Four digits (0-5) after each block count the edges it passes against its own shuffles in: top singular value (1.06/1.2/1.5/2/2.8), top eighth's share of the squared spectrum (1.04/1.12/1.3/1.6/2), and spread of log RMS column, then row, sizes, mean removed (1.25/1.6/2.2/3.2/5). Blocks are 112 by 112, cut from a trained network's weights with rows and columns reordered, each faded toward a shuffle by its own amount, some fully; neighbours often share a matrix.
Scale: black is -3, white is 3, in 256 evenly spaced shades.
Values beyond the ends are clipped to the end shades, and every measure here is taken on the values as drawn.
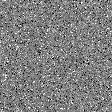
0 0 0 0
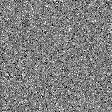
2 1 0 0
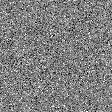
1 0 0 0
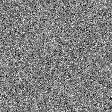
0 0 0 0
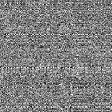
4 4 1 3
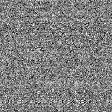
3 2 1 2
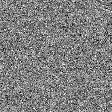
2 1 0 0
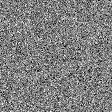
0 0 0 0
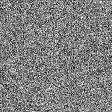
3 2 0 1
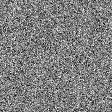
0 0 0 0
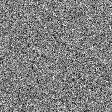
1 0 0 0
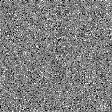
3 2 0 2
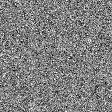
0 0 0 0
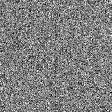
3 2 0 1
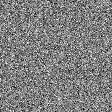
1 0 0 0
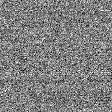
3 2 0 1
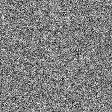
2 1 0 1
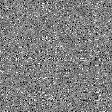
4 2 0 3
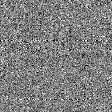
3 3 1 2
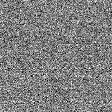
3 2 0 1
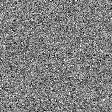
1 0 0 0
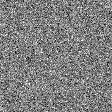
1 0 0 0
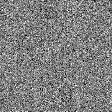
2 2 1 1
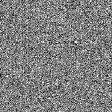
2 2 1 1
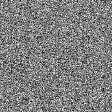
2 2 1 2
